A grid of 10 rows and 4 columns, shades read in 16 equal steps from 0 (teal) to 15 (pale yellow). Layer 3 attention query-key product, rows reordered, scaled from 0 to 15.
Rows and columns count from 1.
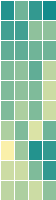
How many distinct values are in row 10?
4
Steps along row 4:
up down up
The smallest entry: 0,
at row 1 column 4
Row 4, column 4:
11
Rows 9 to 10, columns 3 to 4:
7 2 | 12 8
